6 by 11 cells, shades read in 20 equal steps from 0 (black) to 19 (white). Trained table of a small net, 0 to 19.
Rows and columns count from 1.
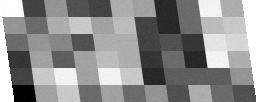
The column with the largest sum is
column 10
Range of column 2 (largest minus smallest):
10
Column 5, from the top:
5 12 13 14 18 12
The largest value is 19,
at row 1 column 1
